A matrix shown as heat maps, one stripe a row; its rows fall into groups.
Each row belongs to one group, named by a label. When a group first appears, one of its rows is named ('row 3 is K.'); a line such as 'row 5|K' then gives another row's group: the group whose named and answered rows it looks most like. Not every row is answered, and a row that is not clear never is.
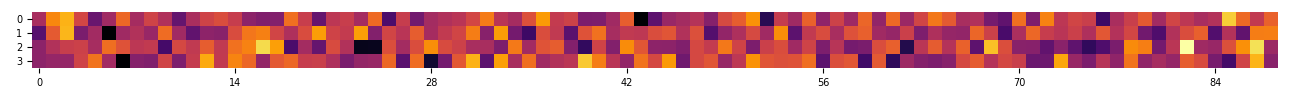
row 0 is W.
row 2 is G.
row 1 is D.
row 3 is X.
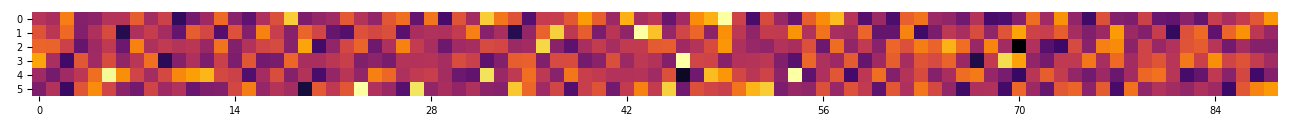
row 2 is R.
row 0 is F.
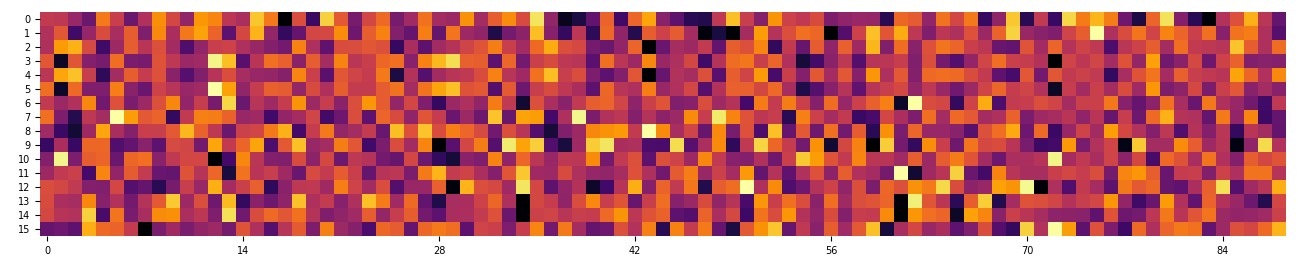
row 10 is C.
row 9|X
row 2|W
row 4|W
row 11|G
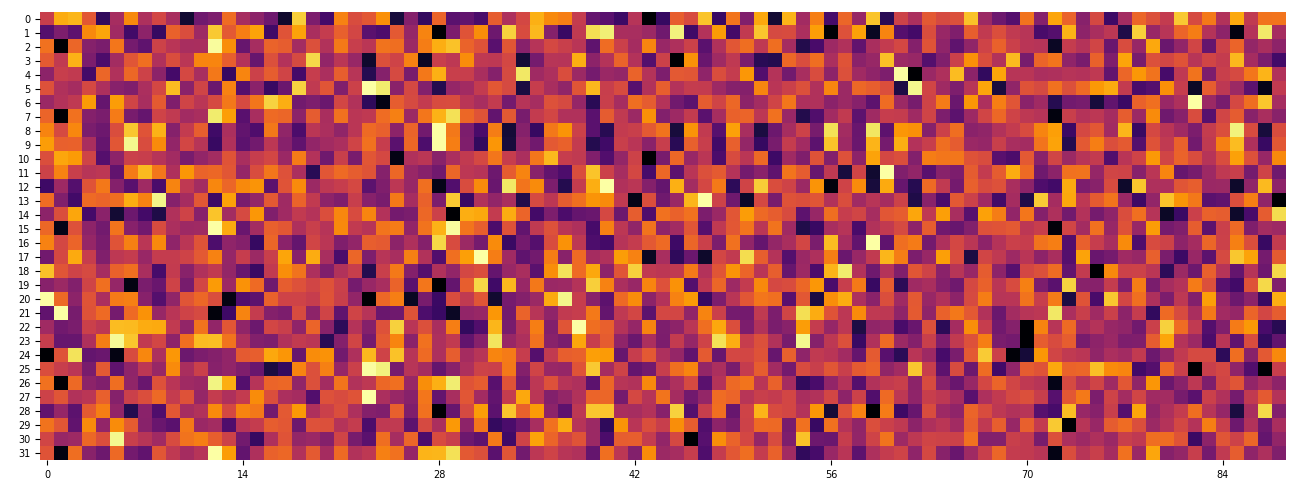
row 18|F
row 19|X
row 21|C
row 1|X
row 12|X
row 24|D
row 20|F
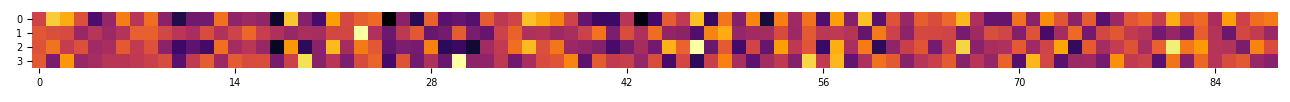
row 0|W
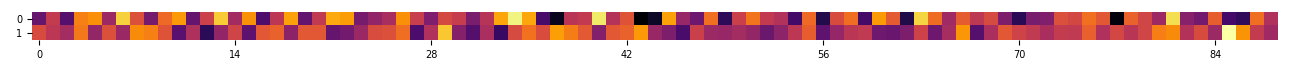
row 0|X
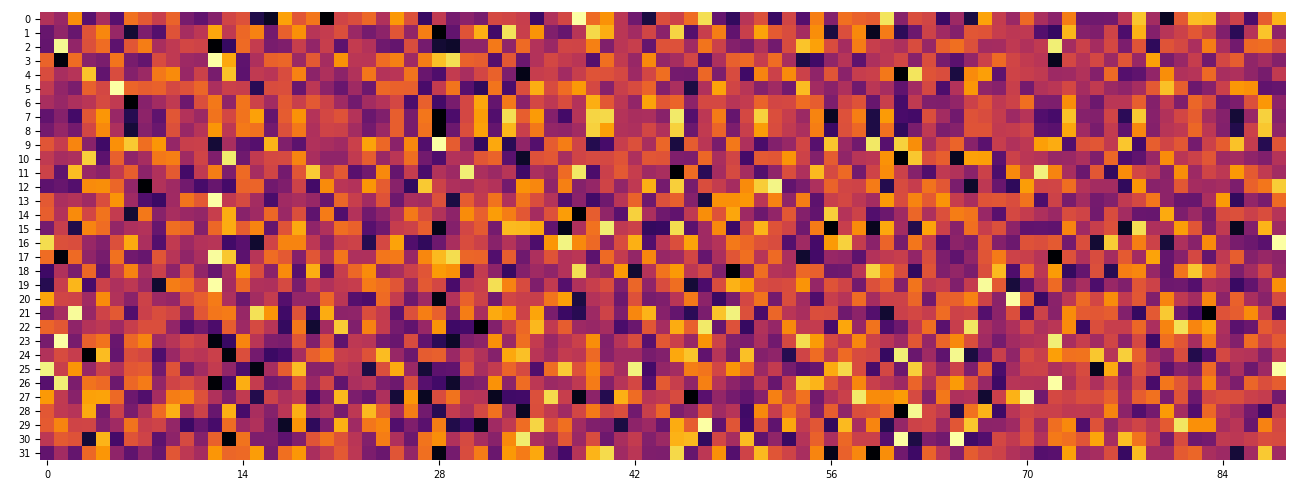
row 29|W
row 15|X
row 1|X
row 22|W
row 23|C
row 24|G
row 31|X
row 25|F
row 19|D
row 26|C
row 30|G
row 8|X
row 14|F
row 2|C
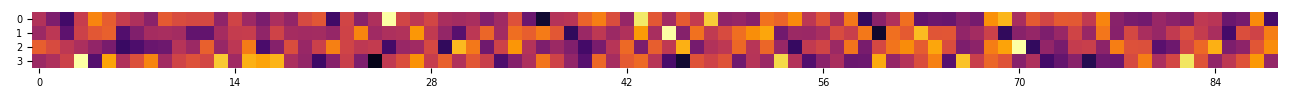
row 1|R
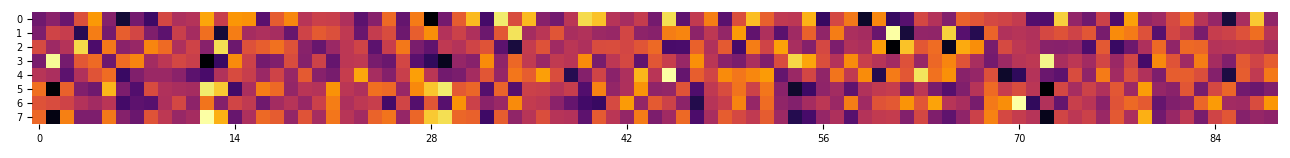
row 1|G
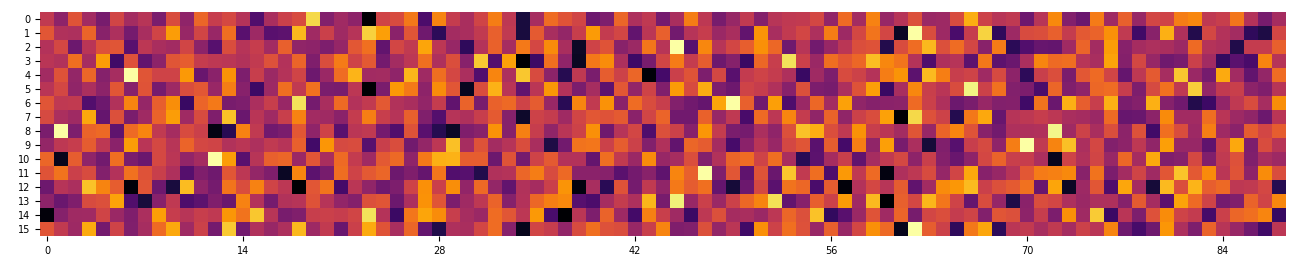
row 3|D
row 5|R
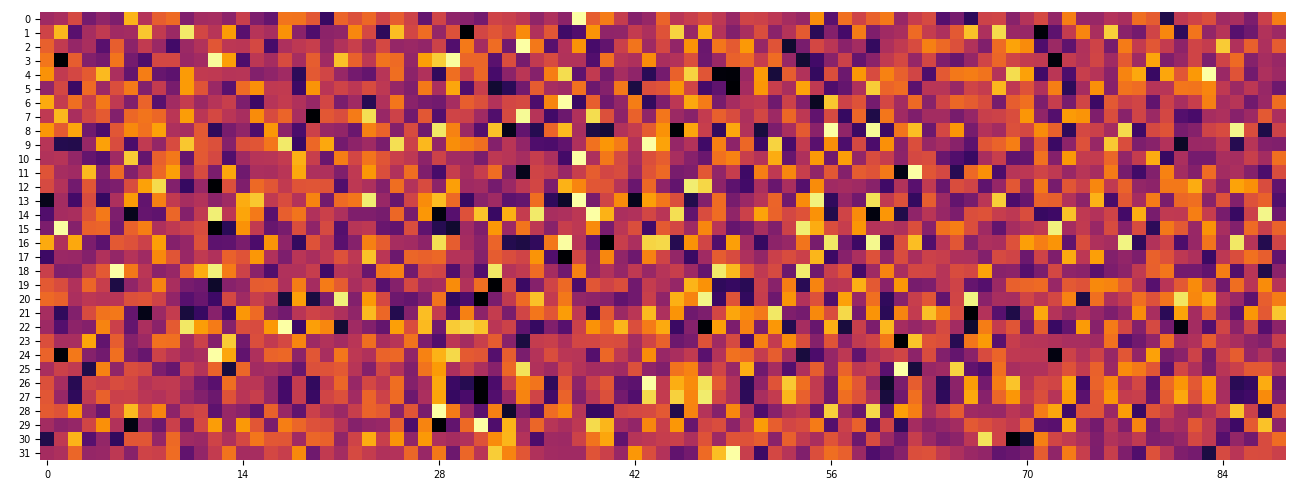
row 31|F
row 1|R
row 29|X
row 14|X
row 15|C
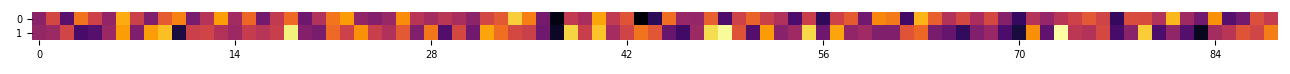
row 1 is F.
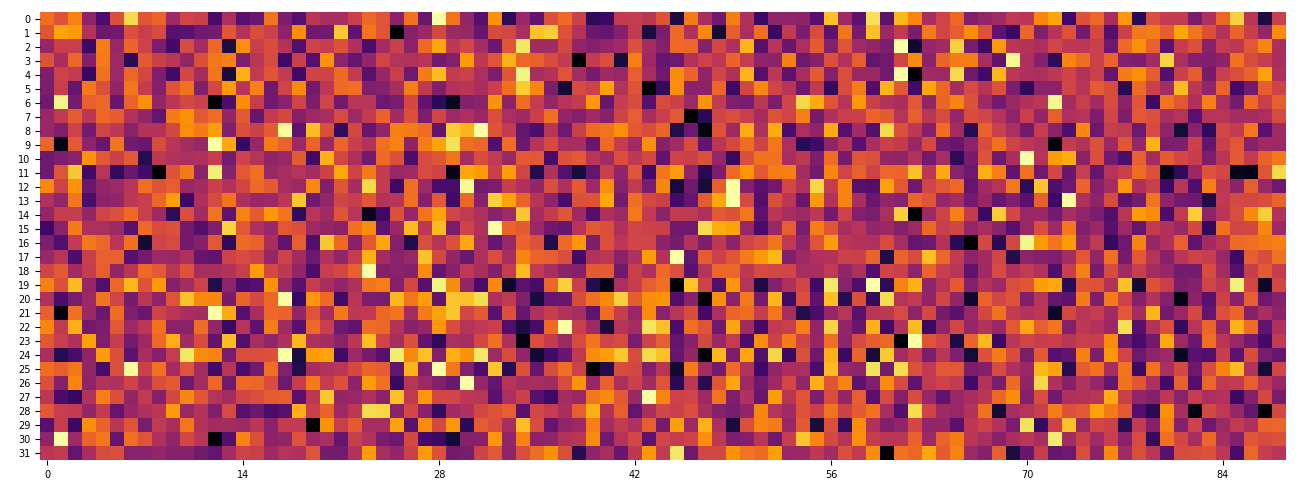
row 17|R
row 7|D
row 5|X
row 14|G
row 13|F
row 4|G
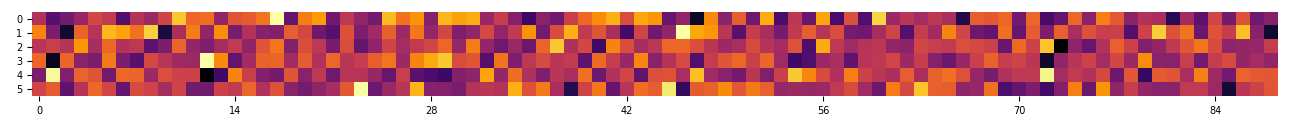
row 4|C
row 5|R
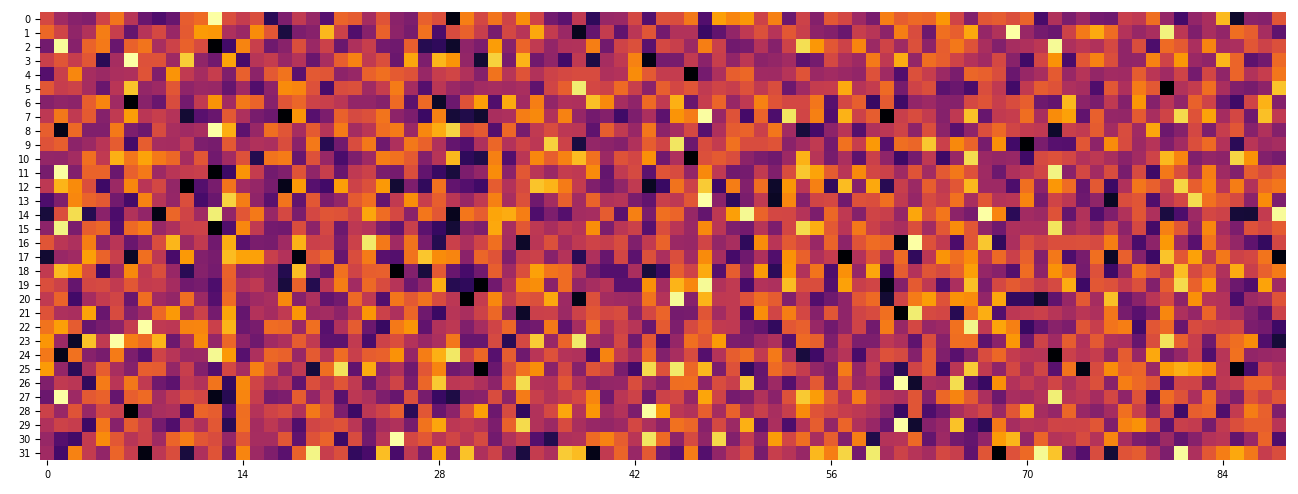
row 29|G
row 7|W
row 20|R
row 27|C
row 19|W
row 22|R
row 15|C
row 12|W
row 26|G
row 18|W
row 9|R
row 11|C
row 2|C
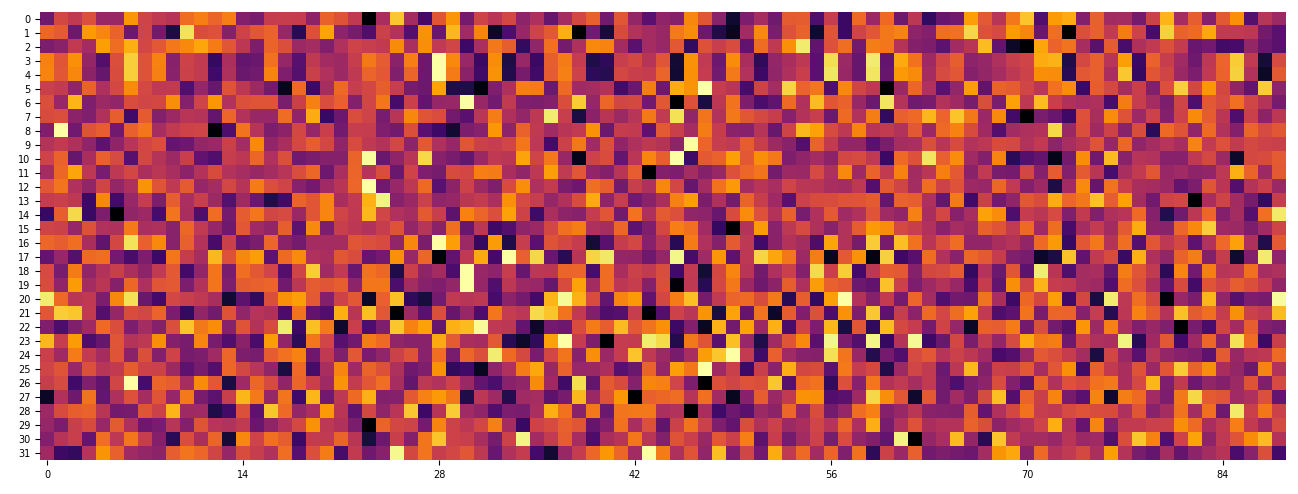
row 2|D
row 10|R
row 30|G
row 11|W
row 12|R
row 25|W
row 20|F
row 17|X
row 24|F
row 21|W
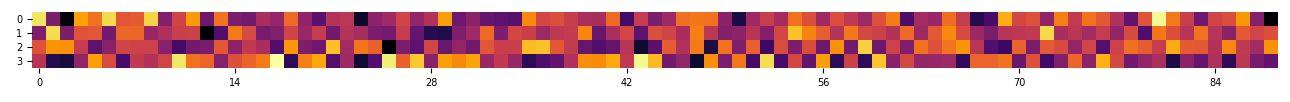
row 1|C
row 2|W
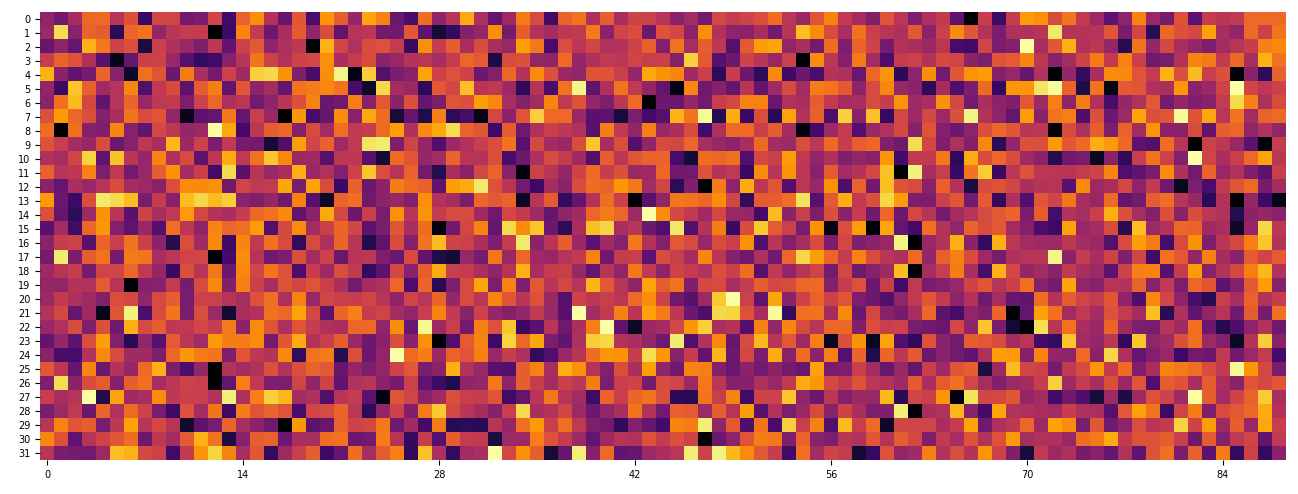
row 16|G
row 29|W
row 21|F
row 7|W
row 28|G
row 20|F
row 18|G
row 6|W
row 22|D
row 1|C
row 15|X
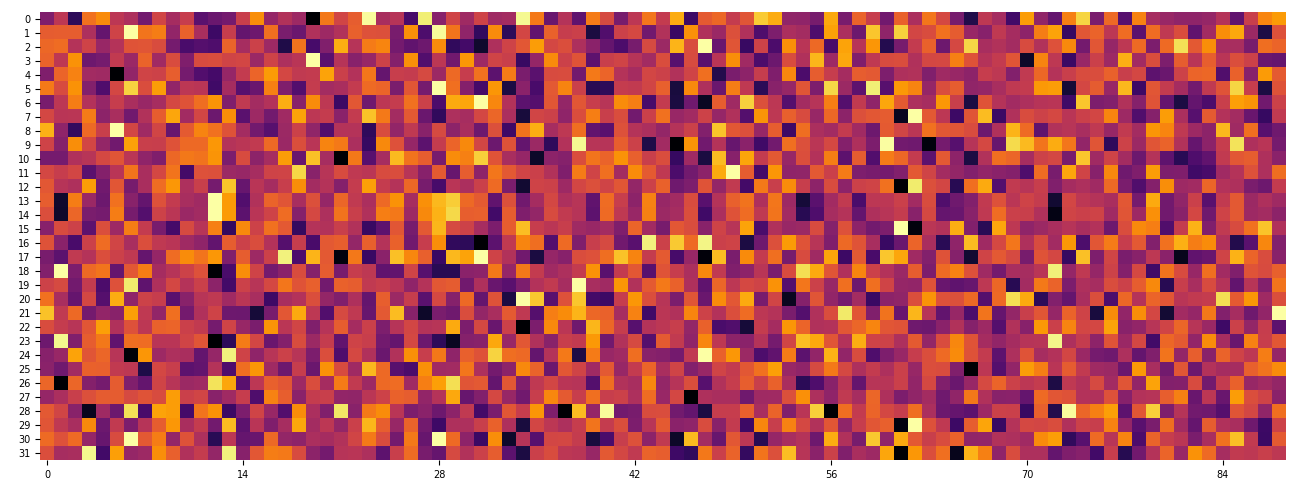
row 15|G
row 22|D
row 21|F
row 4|D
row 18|C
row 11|F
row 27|D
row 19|F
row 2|W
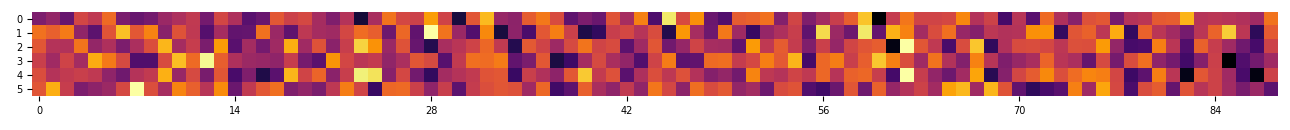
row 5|R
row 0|R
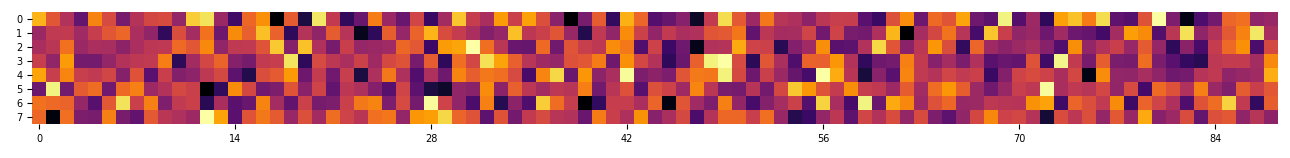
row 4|F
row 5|C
